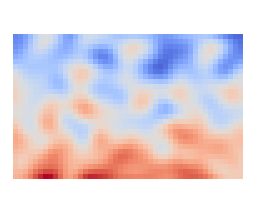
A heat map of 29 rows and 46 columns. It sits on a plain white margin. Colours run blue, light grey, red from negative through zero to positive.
Histogram: bell-shaped. Grain: blotchy. Slope: up to the bottom. Stripes: none.
